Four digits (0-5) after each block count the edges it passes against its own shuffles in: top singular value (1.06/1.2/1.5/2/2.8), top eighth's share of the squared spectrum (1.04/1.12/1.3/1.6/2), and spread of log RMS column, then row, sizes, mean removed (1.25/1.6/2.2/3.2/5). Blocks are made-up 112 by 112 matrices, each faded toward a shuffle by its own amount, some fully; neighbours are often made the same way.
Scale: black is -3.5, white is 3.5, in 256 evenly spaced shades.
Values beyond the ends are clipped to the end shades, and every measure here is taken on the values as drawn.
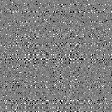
5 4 2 3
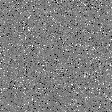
3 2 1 1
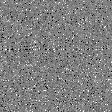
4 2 0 1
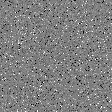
0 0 0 0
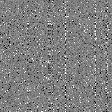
4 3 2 1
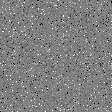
2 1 0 0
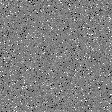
1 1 0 0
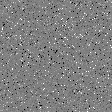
0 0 0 0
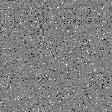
3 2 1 1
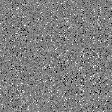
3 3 2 1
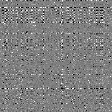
5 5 3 4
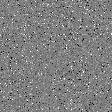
2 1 0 0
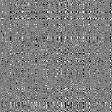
5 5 4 4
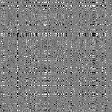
5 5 4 4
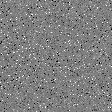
0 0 0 0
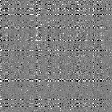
5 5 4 4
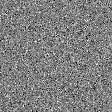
0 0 0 0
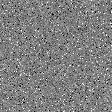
0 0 0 0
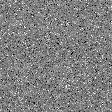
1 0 0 0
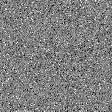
2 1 0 0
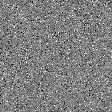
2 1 0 0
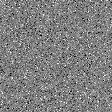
3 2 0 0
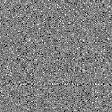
4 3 2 2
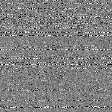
2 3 0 4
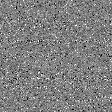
1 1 0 2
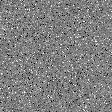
0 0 0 0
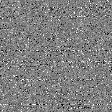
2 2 0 3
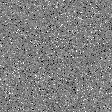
0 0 0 0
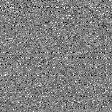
1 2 0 3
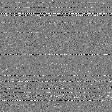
3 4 0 4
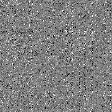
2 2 3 2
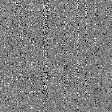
2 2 3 2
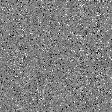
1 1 2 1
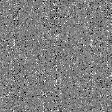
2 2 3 1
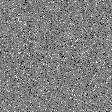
0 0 0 0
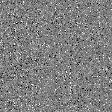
1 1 2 1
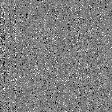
2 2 3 1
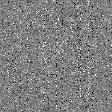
1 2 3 1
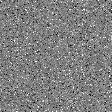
0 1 1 0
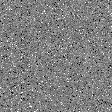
1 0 1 0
